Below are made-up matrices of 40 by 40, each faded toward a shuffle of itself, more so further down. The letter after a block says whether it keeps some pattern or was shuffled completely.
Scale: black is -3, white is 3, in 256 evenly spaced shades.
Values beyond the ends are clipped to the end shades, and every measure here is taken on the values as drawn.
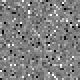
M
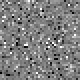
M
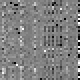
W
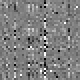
W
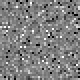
M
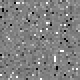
M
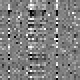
W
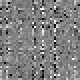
W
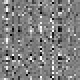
W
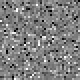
M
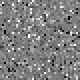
M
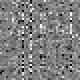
W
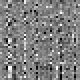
W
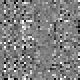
W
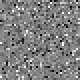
M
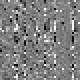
W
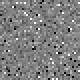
M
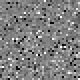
M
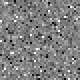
M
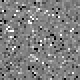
M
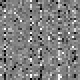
W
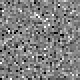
M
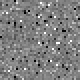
M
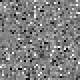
M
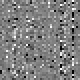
W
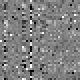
W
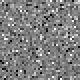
M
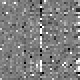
W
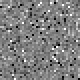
M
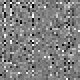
W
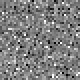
M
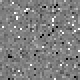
M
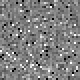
M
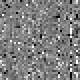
W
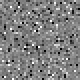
M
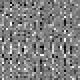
W
